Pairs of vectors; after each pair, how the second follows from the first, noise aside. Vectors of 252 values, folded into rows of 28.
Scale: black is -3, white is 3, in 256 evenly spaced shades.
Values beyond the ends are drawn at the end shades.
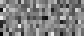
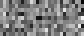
reversed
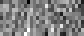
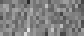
shrunk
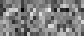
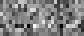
reversed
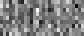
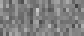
shrunk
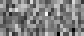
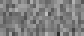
shrunk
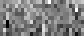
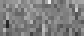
shrunk
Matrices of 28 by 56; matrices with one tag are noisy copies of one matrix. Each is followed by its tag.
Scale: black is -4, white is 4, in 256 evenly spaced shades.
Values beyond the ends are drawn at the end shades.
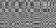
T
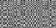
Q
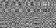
T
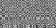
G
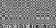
G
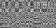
T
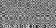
G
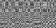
T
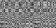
T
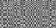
Q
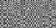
Q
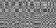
T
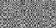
Q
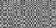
Q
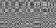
T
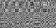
T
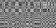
T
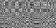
T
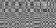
T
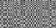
Q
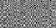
Q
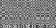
G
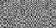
Q
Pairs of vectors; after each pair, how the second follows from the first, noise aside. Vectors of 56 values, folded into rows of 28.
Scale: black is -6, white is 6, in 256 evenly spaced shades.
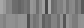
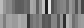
scaled up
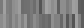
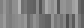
copied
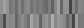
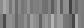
copied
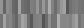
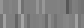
partly zeroed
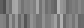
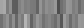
negated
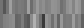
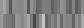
negated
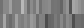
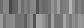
wrapped around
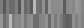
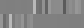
partly zeroed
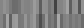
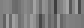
copied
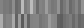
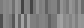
negated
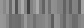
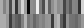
scaled up
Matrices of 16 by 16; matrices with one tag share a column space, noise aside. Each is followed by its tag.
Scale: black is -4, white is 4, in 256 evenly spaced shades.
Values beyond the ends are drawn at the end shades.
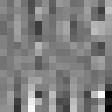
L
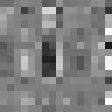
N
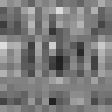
N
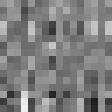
L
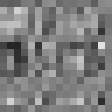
N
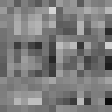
N
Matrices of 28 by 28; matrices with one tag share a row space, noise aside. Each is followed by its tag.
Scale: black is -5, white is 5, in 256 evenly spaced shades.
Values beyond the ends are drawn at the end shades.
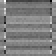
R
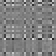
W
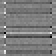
R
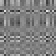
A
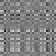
A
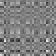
A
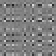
W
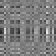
A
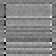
R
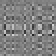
W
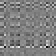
A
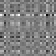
A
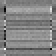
R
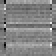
R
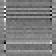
R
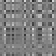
W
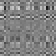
A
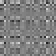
A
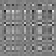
W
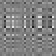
W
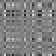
W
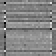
R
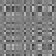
W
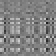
A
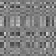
A
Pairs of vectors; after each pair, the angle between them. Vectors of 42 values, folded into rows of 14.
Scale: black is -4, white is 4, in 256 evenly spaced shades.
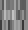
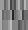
partly opposed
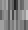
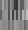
nearly parallel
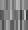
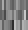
partly aligned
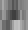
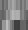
nearly opposite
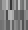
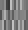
partly opposed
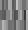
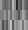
partly opposed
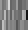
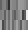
nearly opposite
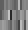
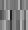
nearly parallel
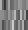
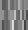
nearly parallel
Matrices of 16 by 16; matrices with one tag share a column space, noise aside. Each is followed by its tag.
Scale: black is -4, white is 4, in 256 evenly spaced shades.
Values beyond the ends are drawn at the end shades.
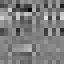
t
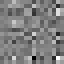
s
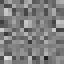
s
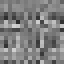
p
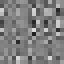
s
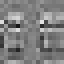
p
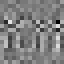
p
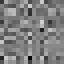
s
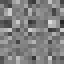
s
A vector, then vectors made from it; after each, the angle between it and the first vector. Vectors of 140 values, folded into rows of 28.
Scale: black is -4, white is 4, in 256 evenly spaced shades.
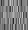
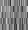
orthogonal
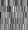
partly aligned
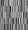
nearly parallel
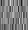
nearly parallel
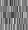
nearly opposite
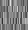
partly aligned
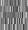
nearly opposite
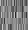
orthogonal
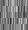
partly aligned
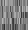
partly aligned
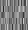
orthogonal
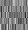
orthogonal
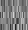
partly aligned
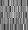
nearly parallel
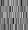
nearly parallel
